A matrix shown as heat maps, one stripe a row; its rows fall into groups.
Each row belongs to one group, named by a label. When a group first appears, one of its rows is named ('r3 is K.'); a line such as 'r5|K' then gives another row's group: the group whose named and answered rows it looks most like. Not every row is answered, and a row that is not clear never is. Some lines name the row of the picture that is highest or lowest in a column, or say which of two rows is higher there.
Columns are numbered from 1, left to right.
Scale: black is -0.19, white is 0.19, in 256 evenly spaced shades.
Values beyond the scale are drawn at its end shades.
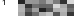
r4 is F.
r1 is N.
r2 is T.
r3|T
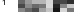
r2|N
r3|F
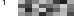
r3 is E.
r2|T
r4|T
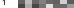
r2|N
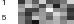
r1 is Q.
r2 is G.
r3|F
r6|F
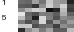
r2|F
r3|E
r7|G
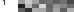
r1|G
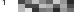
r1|T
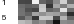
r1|T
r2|Q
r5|F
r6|G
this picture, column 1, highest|6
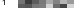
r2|N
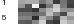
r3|F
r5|F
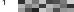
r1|Q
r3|F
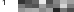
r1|Q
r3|G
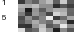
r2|G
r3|T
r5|N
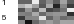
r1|T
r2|G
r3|Q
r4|T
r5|Q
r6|F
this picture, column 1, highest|2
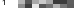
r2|T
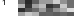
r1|F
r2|E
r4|G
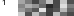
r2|E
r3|E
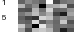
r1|N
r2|T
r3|N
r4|N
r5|F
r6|T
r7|F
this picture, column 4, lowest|2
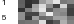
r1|F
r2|E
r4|F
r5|T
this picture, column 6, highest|1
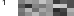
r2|T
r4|N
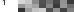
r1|G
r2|G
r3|Q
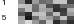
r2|G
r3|N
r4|Q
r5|F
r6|G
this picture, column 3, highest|4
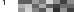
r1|N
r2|G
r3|G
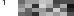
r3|T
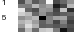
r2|N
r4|G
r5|T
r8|N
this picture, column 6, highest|5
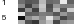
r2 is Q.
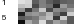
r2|G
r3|Q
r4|N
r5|F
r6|Q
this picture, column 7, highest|5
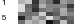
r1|G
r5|N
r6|E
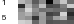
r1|E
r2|Q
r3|G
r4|E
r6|G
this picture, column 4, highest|2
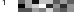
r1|F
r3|N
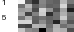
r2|E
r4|E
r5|E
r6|G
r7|Q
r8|T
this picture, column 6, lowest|6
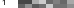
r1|Q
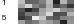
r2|G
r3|F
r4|N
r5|Q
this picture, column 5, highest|4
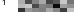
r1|E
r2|G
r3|N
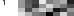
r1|F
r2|F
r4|E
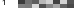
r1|F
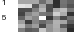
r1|G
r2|G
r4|T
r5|Q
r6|T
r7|T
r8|F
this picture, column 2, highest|2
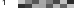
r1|E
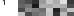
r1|F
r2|F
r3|N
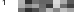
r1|T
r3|F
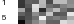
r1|Q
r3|T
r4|N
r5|Q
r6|Q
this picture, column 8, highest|4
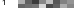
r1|F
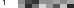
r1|F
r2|F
